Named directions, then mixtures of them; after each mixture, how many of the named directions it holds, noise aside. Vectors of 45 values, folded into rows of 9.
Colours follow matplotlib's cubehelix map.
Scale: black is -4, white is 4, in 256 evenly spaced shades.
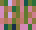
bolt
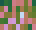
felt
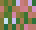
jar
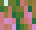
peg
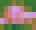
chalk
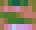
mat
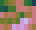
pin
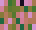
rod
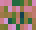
two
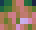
three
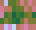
three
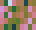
one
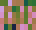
one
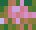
two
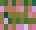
three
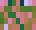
two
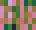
one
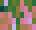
two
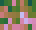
three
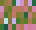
one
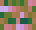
three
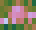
two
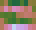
one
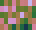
two
